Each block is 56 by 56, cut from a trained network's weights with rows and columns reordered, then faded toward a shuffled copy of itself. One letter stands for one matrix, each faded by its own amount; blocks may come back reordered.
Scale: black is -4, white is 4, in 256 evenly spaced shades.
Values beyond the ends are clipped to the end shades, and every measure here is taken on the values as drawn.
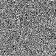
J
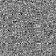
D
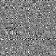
D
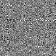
D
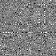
D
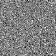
J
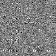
D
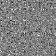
D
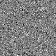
J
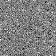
J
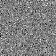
J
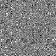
D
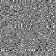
D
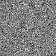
J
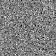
J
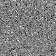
J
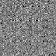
D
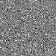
D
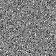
J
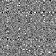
D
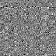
D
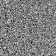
J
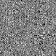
D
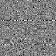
D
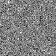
J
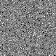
J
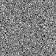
J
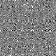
D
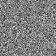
J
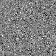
J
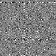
D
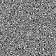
J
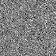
J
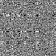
D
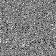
J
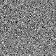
J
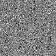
J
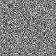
D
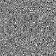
D
